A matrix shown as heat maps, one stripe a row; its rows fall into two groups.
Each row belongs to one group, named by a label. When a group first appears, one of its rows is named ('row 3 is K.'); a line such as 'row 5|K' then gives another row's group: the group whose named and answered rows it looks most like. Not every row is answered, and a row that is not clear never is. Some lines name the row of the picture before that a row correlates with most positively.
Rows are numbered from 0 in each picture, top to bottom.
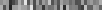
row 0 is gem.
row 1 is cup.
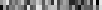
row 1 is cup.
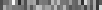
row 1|cup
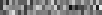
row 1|cup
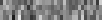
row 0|cup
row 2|gem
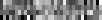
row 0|cup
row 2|gem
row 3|cup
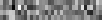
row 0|gem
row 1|gem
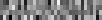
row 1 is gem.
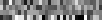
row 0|gem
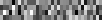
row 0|gem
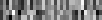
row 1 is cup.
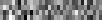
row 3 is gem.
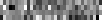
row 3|cup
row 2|cup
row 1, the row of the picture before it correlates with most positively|1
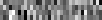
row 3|gem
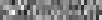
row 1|cup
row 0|gem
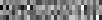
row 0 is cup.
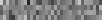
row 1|cup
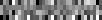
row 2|gem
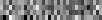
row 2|cup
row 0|cup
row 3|gem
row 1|gem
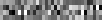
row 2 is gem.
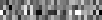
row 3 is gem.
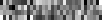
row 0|cup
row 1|gem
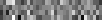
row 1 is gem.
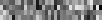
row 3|gem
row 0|gem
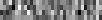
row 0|gem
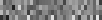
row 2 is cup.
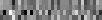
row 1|gem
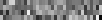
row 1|cup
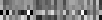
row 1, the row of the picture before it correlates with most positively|3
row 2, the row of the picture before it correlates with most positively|2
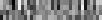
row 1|gem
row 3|cup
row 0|gem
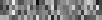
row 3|gem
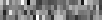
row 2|gem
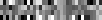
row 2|gem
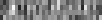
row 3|cup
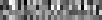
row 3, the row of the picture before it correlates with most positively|2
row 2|cup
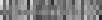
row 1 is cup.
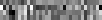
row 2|gem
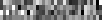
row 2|cup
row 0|cup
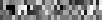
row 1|gem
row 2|gem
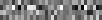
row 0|gem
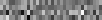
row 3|cup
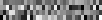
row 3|cup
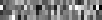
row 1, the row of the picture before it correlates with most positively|0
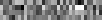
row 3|gem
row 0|cup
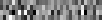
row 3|gem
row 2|gem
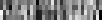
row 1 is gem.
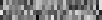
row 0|cup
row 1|cup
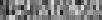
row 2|gem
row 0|cup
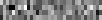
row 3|cup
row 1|gem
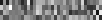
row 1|gem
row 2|cup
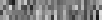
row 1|gem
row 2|cup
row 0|gem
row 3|cup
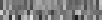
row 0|cup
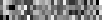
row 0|cup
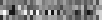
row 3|cup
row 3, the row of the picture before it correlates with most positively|0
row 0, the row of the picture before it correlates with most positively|0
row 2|gem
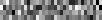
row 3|gem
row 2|gem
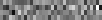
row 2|gem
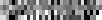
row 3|gem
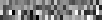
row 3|gem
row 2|gem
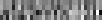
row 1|gem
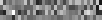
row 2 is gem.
